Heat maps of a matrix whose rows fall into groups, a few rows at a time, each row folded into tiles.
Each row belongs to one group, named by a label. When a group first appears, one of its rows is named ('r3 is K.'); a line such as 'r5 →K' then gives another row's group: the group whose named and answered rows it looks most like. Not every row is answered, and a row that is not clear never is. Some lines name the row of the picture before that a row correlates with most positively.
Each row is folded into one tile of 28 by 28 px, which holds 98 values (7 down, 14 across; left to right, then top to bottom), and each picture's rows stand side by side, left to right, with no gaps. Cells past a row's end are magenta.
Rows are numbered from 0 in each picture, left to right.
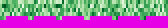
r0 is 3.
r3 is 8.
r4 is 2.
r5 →2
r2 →3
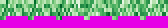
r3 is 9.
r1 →3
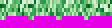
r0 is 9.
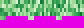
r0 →2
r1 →8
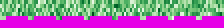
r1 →2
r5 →8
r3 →8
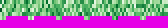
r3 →2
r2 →2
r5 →9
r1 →8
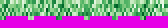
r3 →2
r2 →3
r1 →8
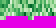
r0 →9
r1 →3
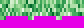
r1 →3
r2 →9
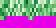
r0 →2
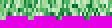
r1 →9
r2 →3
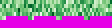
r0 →8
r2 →2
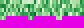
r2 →8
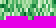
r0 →3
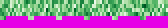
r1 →8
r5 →3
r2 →8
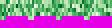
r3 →9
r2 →9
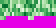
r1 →9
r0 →9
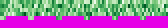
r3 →2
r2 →3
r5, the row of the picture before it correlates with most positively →0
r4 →2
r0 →9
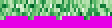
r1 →3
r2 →3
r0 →9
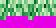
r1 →2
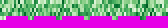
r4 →9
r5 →3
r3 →2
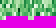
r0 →8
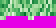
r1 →8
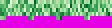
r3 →3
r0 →2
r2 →2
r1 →3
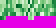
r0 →3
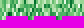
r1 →3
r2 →3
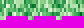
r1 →9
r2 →9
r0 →8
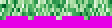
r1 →2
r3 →2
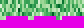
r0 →8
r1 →9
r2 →3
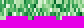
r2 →3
